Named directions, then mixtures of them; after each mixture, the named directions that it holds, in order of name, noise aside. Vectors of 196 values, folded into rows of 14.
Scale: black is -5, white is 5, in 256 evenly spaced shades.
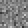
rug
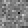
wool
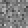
rug, wool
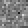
wool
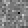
wool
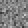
rug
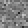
rug, wool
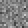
rug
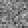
rug, wool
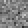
rug, wool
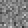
rug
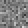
rug, wool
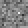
wool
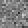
rug, wool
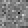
wool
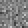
rug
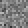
rug, wool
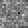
wool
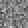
rug, wool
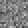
rug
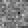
wool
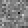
wool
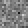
wool
